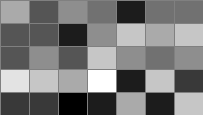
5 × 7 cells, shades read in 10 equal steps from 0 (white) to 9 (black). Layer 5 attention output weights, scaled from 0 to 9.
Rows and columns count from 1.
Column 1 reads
3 6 6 1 7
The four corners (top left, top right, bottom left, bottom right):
3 5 7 2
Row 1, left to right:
3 6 4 5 8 5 5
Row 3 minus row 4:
5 2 3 2 -4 3 -3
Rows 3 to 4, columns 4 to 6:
2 4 5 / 0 8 2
